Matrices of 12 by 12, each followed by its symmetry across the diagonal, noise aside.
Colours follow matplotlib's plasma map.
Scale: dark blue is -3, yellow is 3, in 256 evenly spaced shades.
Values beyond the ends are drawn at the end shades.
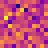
antisymmetric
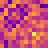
symmetric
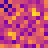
symmetric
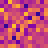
symmetric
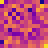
symmetric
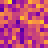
antisymmetric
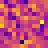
antisymmetric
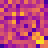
symmetric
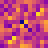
symmetric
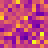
symmetric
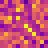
symmetric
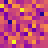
antisymmetric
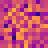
symmetric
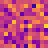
antisymmetric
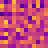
antisymmetric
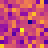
antisymmetric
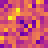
symmetric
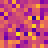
antisymmetric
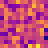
antisymmetric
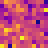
antisymmetric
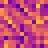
antisymmetric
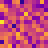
antisymmetric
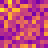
symmetric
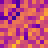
symmetric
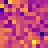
antisymmetric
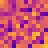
symmetric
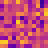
antisymmetric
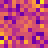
symmetric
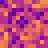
symmetric
